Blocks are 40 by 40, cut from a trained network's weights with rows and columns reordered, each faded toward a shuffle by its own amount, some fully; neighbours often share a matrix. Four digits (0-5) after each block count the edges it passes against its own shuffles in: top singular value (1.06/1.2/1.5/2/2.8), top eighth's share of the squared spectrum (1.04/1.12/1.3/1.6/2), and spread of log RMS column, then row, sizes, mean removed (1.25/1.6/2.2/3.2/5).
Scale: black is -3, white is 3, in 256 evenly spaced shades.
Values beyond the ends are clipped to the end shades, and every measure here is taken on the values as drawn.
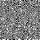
3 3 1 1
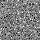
1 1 0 0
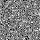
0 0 0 0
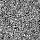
0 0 0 0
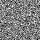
0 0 0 0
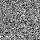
2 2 0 1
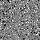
2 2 0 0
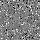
1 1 0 0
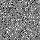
0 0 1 0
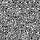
2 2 0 1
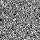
2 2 0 0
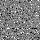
2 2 0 1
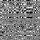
4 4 0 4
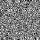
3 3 0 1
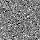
0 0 0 0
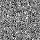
2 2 0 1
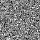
0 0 0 0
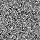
0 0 0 0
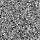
0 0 1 0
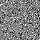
1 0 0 0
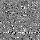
2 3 0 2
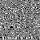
3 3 0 2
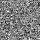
1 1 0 0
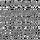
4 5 1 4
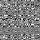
3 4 1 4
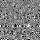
3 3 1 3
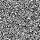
1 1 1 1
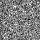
2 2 0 0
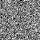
2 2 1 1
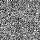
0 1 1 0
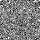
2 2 0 1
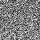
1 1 0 0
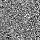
2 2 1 1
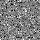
1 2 0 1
